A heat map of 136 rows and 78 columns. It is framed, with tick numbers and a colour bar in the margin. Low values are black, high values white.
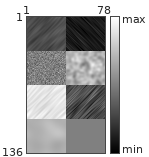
It is made of 4 by 2 panels. Panel 1,1: low, slanting up to the right, faint in contrast. Panel 1,2: very low, slanting down to the right, faint in contrast. Panel 2,1: middling, fine-grained. Panel 2,2: high, blotchy. Panel 3,1: very high, slanting up to the right, faint in contrast. Panel 3,2: low, slanting up to the right. Panel 4,1: high, smooth, faint in contrast. Panel 4,2: middling, flat.
